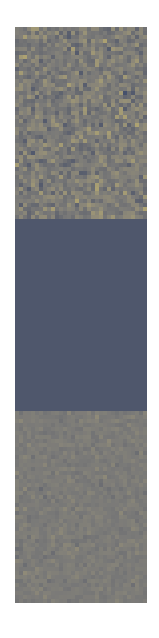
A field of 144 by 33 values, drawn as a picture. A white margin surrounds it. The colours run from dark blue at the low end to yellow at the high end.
It is made of 3 by 1 panels. Panel 1,1: middling, fine-grained. Panel 2,1: low, flat. Panel 3,1: middling, fine-grained, faint in contrast.
